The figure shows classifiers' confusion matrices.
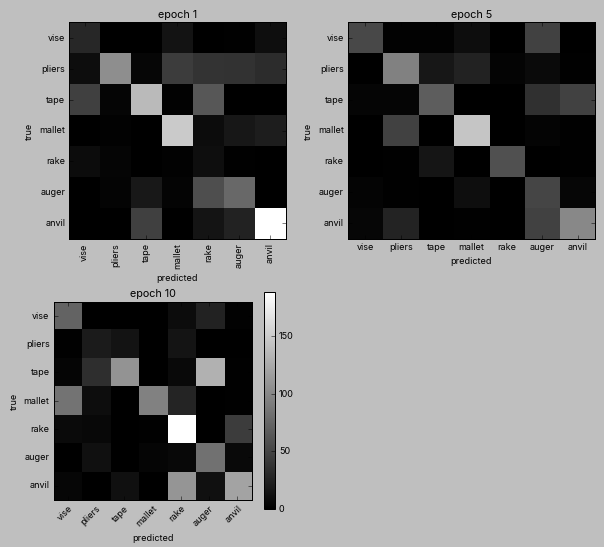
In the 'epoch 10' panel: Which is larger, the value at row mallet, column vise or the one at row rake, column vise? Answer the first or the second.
the first
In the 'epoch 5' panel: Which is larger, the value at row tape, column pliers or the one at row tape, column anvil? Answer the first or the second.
the second
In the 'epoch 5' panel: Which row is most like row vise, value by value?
auger
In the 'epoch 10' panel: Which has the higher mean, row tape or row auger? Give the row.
tape
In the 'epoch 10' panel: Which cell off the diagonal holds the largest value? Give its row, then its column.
tape, auger
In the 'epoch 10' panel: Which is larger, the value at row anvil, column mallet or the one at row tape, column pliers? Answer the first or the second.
the second
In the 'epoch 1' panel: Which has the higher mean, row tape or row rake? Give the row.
tape
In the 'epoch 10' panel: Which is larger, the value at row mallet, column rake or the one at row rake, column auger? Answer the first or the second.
the first
